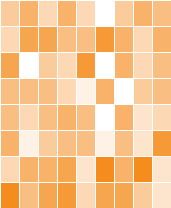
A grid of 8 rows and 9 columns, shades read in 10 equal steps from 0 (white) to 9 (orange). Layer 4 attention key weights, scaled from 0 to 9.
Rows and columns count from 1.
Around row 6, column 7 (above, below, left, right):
6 6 1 2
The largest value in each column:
9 7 7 8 8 9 7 9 8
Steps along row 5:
down up up down down up down up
